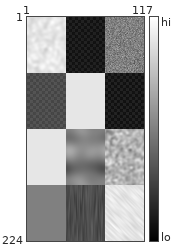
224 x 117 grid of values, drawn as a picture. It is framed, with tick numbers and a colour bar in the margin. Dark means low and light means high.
The table splits into 4 rows of 3 panels. Panel 1,1: very high, blotchy, faint in contrast. Panel 1,2: very low, checkered, faint in contrast. Panel 1,3: middling, fine-grained. Panel 2,1: low, checkered, faint in contrast. Panel 2,2: very high, flat. Panel 2,3: very low, checkered, faint in contrast. Panel 3,1: very high, flat. Panel 3,2: middling, smooth. Panel 3,3: high, blotchy. Panel 4,1: middling, flat. Panel 4,2: low, streaked downward, faint in contrast. Panel 4,3: very high, slanting down to the right, faint in contrast.
